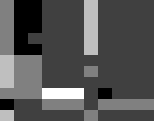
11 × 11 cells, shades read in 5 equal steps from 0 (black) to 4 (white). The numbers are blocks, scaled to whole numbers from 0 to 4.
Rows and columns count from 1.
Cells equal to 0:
11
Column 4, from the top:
1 1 1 1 1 1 1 1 4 2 1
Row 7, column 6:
1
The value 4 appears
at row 9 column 4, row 9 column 5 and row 9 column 6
